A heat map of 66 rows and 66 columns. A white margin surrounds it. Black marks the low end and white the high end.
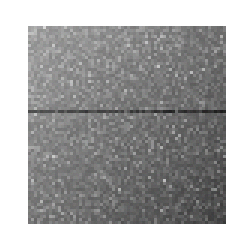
Ninth with the highest average: top left. Ninth with the lowest average: bottom right. Slope: up to the top left. Odd lines: row 29. Mirror symmetry: none.
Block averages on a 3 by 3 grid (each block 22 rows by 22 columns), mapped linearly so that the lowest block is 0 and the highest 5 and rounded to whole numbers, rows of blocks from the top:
5 4 2
4 2 1
3 1 0
